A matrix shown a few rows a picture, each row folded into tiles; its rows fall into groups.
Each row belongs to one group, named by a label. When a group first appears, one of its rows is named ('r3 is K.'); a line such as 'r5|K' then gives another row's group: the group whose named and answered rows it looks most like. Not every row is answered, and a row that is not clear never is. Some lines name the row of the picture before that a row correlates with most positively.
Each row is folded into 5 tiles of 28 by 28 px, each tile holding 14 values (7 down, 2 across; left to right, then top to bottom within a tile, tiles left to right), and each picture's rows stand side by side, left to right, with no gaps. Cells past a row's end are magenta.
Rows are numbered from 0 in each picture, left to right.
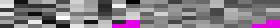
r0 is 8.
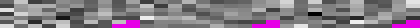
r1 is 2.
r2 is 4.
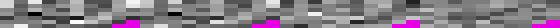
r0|4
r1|4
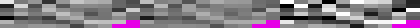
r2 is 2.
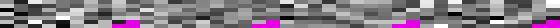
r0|8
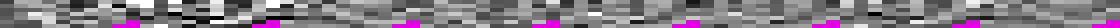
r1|4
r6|4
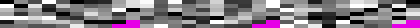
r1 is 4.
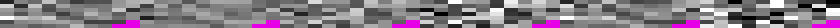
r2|8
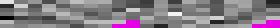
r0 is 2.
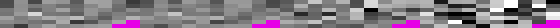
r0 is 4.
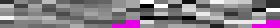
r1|2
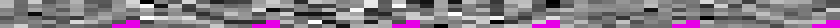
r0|4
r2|8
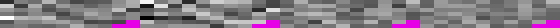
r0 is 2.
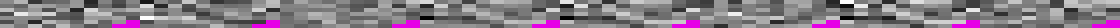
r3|2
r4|2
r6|2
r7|8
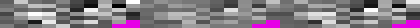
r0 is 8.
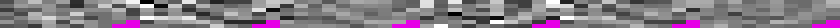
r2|2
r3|4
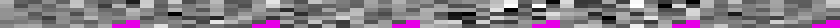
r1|4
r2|8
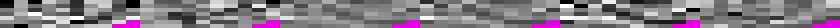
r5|4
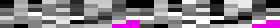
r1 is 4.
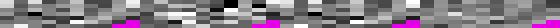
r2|4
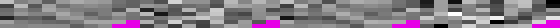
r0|2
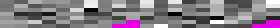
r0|8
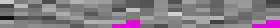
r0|2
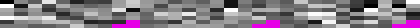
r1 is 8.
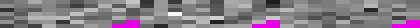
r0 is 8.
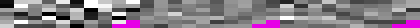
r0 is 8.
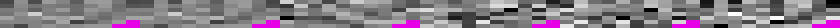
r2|2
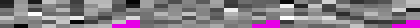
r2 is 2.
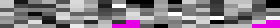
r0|8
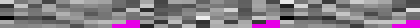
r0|2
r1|8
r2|2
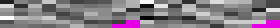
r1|2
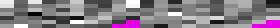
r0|4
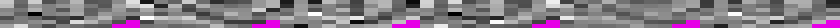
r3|4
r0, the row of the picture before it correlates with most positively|0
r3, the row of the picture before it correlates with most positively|0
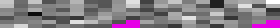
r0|4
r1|8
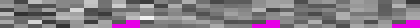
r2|8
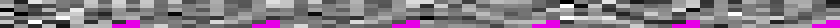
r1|4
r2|4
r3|2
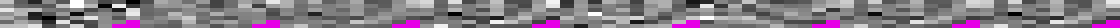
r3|4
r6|4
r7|4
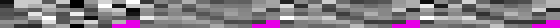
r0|8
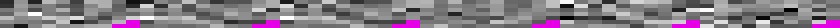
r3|4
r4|2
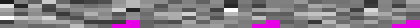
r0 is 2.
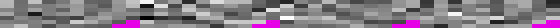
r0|4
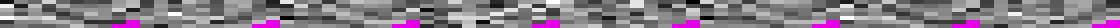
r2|2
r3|8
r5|2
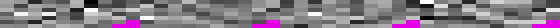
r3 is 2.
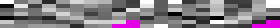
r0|2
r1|4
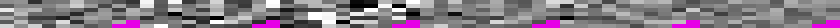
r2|8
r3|4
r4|2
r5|8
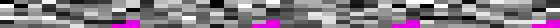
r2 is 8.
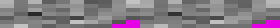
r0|4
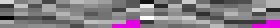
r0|2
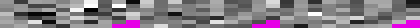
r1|4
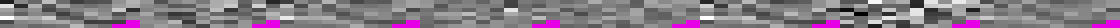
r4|8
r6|8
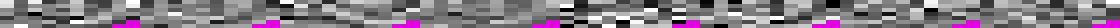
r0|4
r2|2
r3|4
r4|8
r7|8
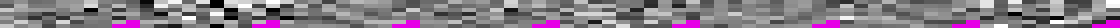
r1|8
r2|2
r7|4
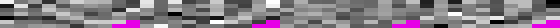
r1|4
